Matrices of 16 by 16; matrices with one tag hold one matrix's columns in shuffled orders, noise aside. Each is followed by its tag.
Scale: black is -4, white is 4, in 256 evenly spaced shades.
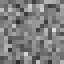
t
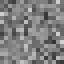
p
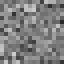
t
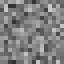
t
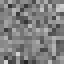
t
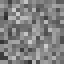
p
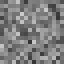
p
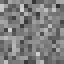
t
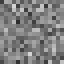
t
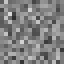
p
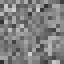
t
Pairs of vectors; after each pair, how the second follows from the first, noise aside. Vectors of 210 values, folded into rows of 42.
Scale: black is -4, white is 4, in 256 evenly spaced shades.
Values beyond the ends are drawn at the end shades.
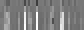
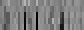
negated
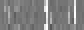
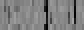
negated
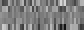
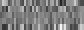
negated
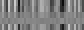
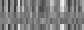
negated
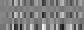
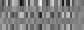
reversed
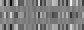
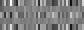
negated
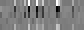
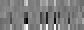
reversed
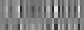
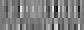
negated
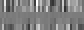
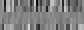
negated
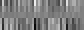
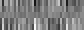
negated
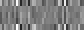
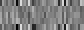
negated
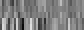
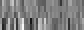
negated
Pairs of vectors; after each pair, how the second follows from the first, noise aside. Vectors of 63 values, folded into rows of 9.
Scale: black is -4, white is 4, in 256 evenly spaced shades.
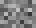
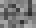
sign-scrambled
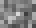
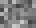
wrapped around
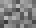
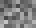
negated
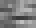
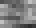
wrapped around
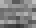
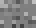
partly zeroed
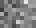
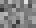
sign-scrambled
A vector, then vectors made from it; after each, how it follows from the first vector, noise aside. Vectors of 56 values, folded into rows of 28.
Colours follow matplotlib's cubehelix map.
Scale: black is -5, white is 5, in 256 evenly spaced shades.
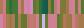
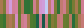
negated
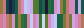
scaled up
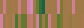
partly zeroed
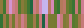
negated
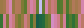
reversed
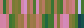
wrapped around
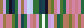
scaled up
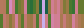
sign-scrambled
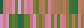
wrapped around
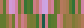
negated
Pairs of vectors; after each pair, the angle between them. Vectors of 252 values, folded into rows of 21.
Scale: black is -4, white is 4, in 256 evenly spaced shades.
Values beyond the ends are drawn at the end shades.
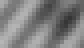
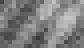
nearly opposite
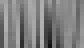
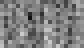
partly opposed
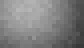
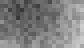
nearly opposite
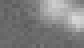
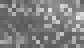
partly aligned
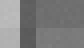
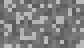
orthogonal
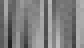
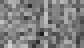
partly opposed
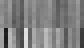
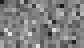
orthogonal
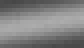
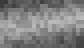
nearly parallel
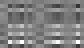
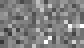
orthogonal
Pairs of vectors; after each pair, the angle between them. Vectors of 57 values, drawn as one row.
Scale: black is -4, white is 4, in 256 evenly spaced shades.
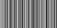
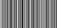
nearly parallel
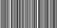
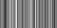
partly aligned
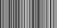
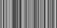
orthogonal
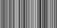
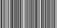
partly opposed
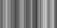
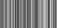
partly aligned
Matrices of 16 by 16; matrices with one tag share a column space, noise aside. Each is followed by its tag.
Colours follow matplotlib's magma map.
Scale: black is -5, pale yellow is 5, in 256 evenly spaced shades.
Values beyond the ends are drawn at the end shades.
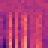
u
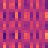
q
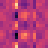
q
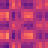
q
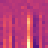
u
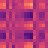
q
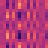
q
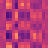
q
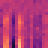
u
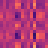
q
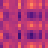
q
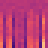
u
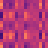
q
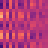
q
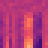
u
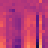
u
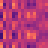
q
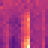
u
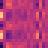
q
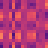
q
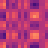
q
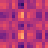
q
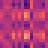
q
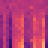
u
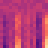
u
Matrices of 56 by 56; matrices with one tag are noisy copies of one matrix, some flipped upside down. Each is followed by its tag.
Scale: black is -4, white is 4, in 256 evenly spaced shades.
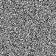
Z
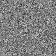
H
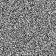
Z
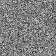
H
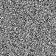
Z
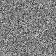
H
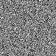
Z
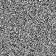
Z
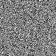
Z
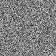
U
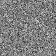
H
